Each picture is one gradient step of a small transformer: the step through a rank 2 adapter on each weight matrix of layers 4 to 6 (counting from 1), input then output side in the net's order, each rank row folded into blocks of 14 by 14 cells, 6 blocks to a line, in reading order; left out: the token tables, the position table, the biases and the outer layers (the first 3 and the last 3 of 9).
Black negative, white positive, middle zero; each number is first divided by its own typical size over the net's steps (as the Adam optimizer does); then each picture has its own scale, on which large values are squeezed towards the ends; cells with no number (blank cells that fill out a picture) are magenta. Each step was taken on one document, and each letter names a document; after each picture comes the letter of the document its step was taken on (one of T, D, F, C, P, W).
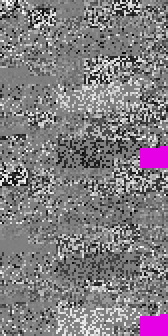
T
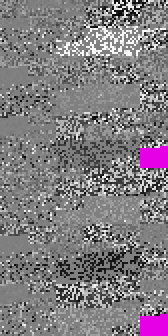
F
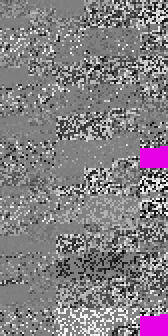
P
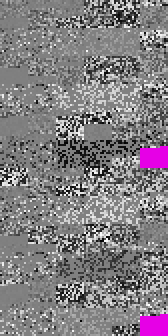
F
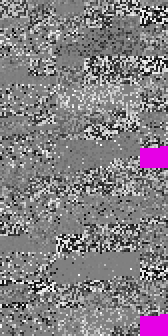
T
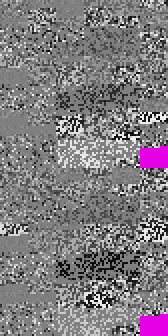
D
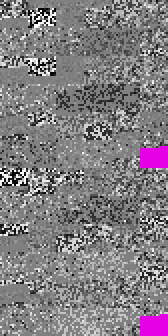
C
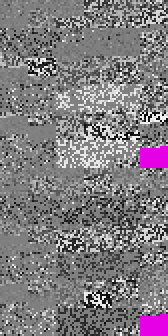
D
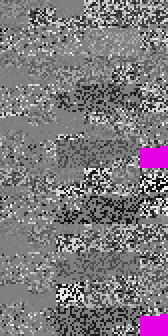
P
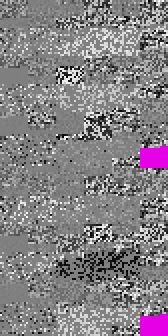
F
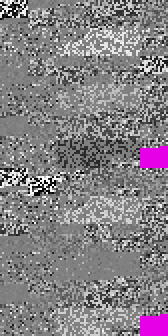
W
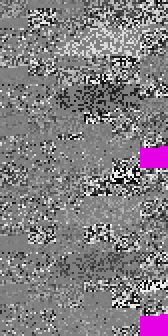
F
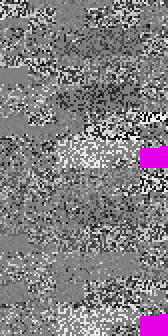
D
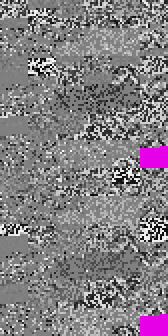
D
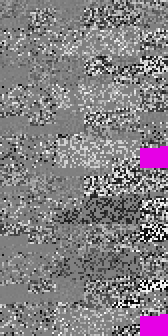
P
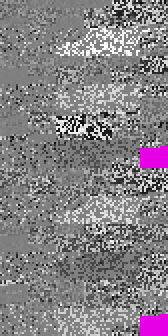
F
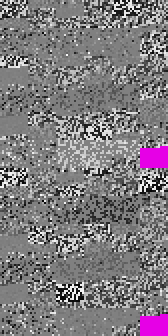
F
